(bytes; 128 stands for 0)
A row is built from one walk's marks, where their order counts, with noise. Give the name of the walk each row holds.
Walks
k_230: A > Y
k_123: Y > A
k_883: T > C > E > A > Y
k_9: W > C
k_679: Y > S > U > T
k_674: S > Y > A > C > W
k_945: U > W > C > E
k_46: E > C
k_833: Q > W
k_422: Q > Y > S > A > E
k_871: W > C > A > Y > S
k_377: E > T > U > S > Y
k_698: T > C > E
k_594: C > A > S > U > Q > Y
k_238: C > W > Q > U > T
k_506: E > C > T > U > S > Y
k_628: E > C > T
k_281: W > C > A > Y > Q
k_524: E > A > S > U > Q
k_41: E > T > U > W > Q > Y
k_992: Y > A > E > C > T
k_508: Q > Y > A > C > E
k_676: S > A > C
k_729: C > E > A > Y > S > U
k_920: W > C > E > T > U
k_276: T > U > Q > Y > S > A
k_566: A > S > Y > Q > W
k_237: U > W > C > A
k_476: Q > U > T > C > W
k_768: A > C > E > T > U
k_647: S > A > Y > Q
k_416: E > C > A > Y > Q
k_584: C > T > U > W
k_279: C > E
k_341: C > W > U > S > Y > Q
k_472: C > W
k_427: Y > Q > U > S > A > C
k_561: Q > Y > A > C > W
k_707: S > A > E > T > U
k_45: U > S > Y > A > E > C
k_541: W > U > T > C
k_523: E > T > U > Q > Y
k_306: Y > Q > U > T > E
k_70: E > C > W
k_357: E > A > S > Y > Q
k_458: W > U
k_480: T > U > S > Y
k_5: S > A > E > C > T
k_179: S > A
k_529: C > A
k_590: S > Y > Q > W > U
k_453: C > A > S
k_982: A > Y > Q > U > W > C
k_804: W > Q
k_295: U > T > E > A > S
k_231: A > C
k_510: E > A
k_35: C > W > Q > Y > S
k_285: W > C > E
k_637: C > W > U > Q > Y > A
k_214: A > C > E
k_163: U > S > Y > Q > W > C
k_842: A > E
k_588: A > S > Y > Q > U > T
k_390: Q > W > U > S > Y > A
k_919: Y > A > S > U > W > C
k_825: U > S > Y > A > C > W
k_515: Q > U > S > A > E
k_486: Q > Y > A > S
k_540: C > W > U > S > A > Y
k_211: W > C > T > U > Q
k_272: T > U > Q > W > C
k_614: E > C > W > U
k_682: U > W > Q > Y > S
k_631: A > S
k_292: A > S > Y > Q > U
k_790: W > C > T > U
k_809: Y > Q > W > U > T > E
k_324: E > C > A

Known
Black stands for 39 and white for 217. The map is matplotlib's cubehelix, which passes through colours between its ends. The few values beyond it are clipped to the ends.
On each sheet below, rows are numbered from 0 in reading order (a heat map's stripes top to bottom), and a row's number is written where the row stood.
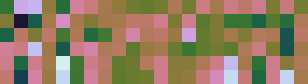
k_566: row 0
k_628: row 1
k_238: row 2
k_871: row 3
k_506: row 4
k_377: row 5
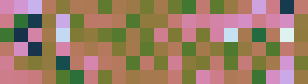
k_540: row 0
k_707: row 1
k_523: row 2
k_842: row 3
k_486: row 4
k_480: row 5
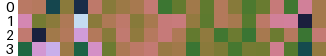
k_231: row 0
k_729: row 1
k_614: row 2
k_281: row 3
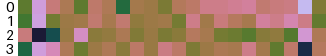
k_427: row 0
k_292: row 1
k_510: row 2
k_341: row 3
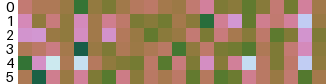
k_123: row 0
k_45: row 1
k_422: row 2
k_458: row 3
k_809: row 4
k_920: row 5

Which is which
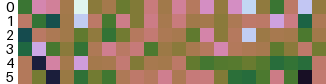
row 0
k_306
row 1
k_768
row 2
k_211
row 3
k_647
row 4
k_70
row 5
k_529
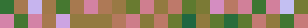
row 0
k_682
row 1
k_883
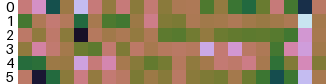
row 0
k_214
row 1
k_272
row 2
k_9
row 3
k_679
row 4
k_357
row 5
k_46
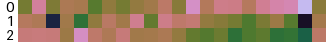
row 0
k_276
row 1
k_453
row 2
k_285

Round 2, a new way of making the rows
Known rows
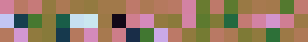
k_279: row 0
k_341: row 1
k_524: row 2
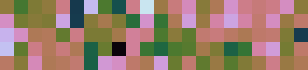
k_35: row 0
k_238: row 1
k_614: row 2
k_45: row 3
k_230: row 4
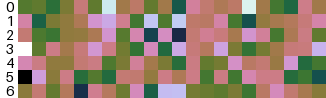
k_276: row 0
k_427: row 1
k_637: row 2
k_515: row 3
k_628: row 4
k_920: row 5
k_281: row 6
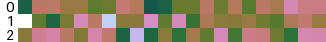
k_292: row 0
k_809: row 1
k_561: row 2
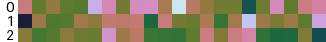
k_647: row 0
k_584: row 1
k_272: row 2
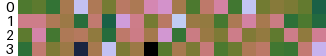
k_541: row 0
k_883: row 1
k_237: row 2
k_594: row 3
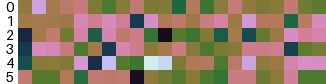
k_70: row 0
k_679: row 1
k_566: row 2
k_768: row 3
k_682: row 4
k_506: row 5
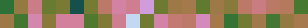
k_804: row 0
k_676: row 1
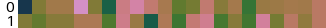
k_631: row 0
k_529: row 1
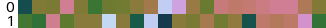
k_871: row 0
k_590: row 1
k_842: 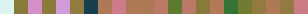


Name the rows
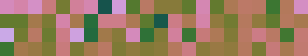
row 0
k_508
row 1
k_123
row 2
k_5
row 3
k_472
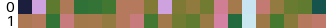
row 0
k_790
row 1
k_476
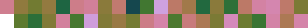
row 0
k_357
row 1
k_306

